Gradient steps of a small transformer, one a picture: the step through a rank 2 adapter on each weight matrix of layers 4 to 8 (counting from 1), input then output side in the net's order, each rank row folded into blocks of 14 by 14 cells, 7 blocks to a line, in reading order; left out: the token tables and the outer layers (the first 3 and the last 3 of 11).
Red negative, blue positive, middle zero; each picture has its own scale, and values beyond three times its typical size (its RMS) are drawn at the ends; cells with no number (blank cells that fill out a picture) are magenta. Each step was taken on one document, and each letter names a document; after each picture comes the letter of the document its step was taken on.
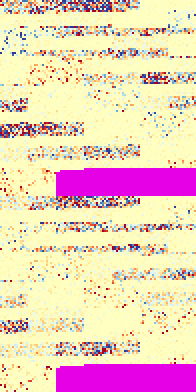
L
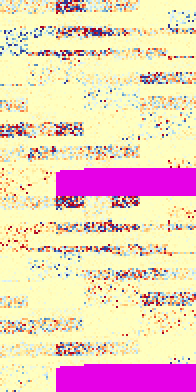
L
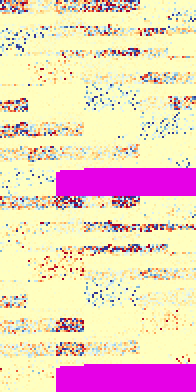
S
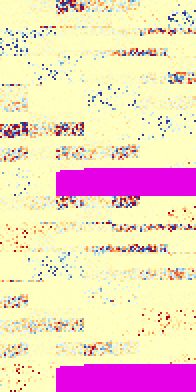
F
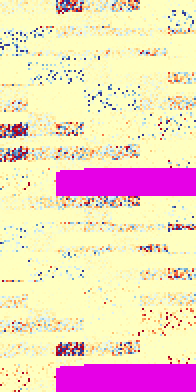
F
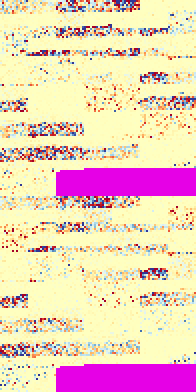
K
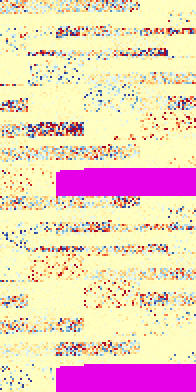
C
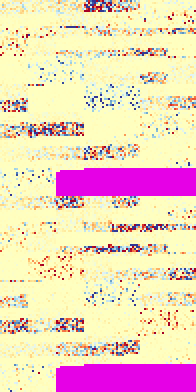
S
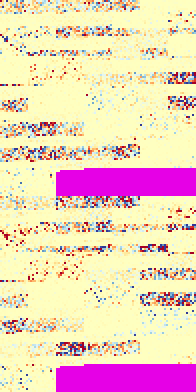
C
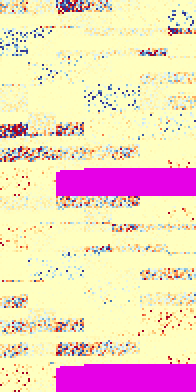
F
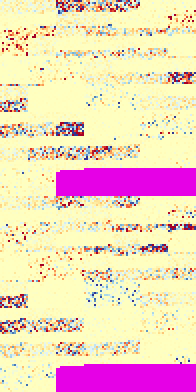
S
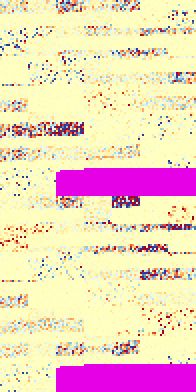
F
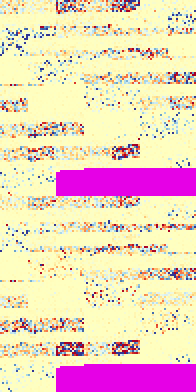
S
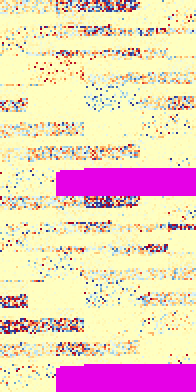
S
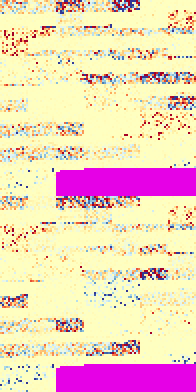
K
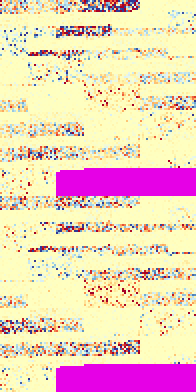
L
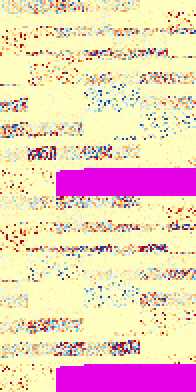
C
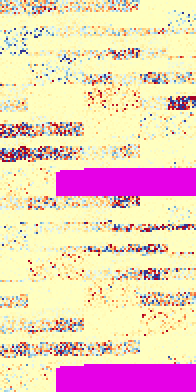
L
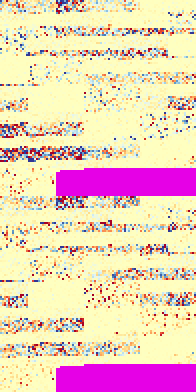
C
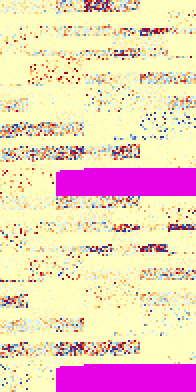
C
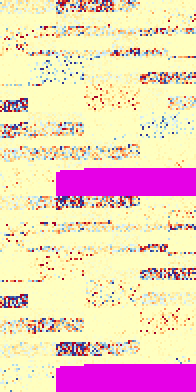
S
